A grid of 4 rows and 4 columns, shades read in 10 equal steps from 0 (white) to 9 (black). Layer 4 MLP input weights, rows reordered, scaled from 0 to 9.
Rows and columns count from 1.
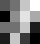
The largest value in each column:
9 5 7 9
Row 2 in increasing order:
1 3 4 9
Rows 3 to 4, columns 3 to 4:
2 8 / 7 9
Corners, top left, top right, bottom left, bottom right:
6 0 8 9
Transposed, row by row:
6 9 5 8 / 5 4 5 2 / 2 1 2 7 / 0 3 8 9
